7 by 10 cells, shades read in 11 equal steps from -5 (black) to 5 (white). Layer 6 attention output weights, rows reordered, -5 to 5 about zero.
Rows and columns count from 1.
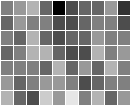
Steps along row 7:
down down up down up down up down up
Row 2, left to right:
-1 1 0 0 -2 -2 -1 0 0 -2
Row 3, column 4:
-1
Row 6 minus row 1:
1 -2 -2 2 6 2 -1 0 -1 3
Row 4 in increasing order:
-2 -2 -1 -1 0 0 1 2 2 2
